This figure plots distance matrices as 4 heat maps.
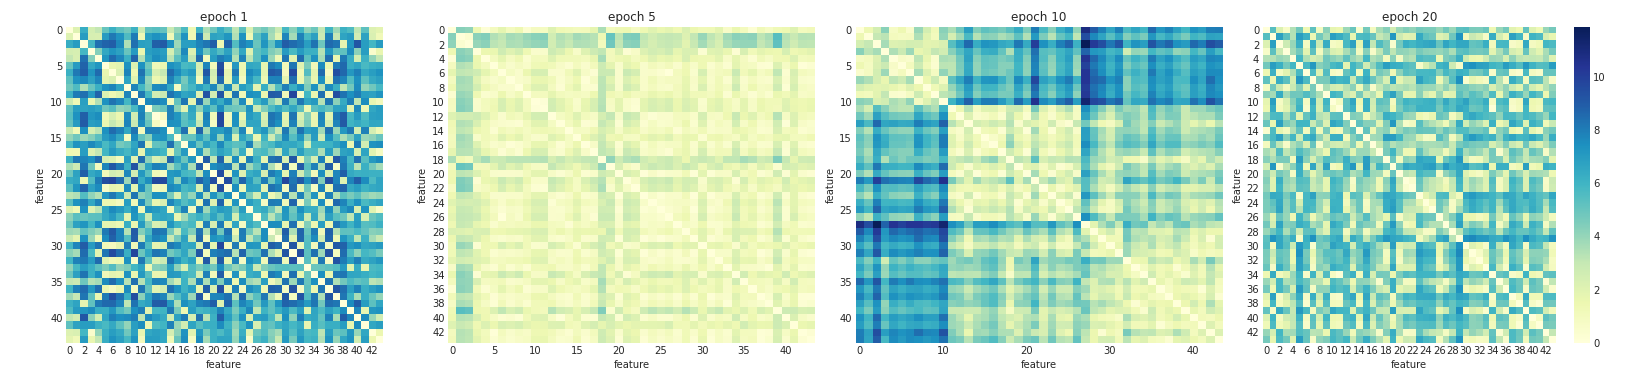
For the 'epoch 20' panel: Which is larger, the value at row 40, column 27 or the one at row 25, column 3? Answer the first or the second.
the first
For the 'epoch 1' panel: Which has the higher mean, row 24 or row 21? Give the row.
21
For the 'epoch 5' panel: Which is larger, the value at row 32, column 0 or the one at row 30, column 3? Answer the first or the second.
the first
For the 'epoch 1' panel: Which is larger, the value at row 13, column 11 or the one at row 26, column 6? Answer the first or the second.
the second
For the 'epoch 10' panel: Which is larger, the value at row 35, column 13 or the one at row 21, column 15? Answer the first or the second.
the first
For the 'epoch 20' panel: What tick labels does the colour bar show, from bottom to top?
0, 2, 4, 6, 8, 10
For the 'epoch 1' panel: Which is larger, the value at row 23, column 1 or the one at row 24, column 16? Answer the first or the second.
the second
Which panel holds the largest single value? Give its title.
epoch 10
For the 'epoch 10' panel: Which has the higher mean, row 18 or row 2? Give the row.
2
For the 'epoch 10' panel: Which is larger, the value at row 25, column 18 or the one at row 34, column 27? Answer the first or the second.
the second
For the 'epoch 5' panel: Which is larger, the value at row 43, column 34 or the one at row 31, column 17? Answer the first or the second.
the first
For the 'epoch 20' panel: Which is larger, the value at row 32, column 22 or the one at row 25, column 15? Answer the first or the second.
the first
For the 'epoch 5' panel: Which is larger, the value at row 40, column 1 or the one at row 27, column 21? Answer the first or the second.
the first
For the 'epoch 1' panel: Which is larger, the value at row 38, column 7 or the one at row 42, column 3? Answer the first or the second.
the first
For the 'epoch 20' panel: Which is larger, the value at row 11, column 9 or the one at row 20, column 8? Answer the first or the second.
the first
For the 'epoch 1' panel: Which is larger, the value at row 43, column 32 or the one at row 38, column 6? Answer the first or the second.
the second
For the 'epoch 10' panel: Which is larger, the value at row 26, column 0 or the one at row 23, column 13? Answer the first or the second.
the first
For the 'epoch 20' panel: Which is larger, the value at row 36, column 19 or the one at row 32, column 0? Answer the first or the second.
the first
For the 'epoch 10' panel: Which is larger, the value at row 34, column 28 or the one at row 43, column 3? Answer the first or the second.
the second
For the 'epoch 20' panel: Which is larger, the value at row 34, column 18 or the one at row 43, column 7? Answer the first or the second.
the first
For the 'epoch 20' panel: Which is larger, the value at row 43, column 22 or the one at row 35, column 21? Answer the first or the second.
the first
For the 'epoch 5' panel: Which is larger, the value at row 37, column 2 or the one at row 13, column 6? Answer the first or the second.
the first
